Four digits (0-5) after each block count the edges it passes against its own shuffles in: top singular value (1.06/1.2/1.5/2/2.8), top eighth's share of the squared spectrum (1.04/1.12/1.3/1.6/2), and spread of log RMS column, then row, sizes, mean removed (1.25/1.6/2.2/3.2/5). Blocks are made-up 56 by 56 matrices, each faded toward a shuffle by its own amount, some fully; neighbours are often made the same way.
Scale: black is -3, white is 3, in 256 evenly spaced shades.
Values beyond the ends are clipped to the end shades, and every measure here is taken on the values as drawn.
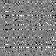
4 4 2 3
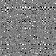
4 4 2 2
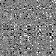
4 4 2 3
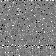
3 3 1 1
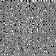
3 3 1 2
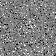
1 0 0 0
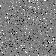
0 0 0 0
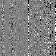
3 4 4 0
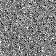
0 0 0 0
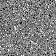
0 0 0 0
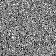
0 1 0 0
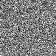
1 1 0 0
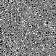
1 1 0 0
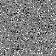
3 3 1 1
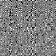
4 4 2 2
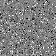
2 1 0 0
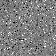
0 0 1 0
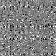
4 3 1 2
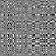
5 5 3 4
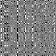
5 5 3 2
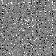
3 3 1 1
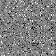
3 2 1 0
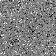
1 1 0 0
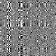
4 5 3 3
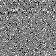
3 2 0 1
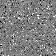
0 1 0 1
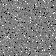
0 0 0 0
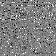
3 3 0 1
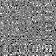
4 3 2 2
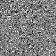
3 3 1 1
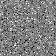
2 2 0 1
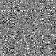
3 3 1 2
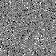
2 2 0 1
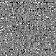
3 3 1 2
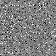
2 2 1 1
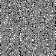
2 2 3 0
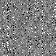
2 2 3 0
